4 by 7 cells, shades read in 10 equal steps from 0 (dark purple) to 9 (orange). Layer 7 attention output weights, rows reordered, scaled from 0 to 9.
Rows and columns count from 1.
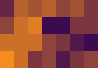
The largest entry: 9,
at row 4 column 1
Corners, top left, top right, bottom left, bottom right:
2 3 9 4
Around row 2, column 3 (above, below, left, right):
5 7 7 0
